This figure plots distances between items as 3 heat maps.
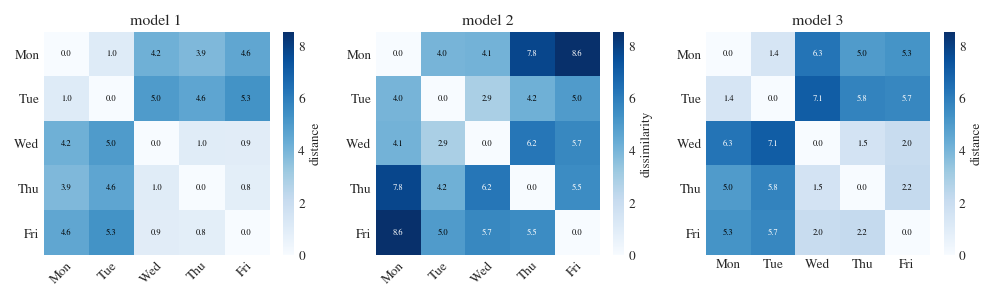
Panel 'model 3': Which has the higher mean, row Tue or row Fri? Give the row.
Tue
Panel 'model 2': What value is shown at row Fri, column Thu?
5.5
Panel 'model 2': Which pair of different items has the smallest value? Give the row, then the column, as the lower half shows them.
Wed, Tue
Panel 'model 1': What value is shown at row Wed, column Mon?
4.2
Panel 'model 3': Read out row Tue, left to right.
1.4 0.0 7.1 5.8 5.7
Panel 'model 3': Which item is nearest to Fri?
Wed
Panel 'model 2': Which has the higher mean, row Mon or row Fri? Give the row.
Fri
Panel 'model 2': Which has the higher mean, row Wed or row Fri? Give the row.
Fri
